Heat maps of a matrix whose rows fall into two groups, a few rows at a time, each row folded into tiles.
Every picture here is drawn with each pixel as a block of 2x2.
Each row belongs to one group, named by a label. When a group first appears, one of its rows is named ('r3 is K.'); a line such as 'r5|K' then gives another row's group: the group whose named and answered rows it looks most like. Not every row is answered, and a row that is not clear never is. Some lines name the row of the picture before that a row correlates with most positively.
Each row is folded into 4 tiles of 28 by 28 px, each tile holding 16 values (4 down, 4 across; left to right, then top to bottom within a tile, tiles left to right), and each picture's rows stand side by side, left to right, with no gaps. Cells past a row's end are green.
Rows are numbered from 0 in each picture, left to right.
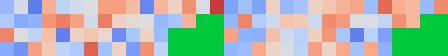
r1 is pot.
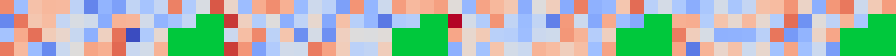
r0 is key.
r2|key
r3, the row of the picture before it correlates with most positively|1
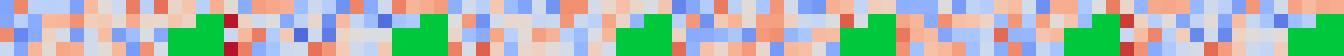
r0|pot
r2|pot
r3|pot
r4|pot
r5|key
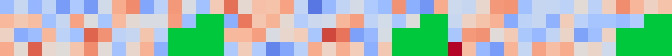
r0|pot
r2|key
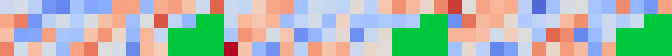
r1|key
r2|key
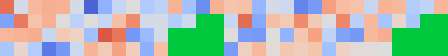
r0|key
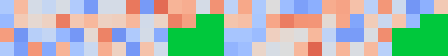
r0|pot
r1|pot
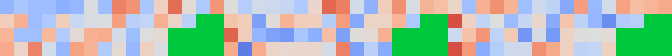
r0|pot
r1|pot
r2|key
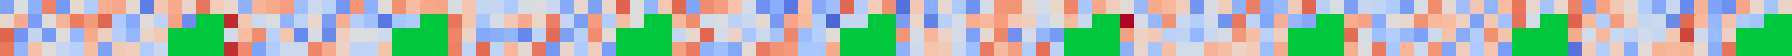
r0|pot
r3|key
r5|key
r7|key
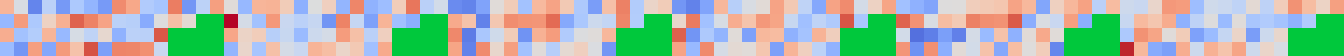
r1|key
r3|pot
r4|pot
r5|key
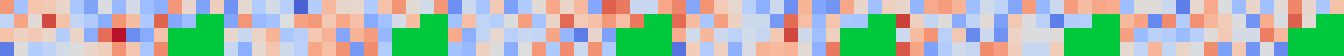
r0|key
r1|pot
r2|pot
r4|key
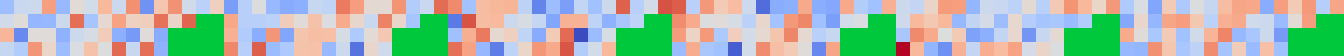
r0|pot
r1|pot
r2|key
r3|key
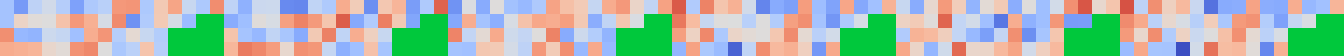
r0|pot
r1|pot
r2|pot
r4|key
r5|key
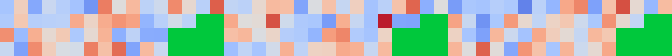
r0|pot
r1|key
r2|pot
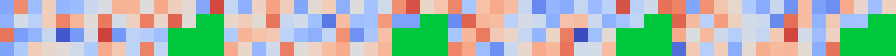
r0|pot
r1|key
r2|key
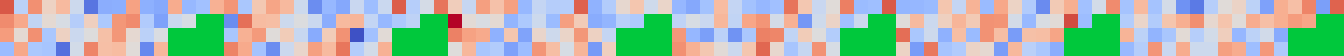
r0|key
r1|key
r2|key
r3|pot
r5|pot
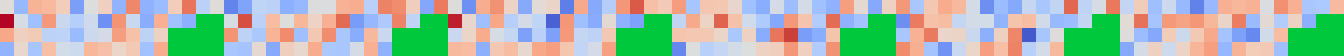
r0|key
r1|pot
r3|key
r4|key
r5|pot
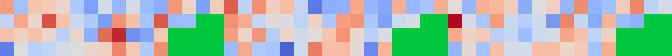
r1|key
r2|key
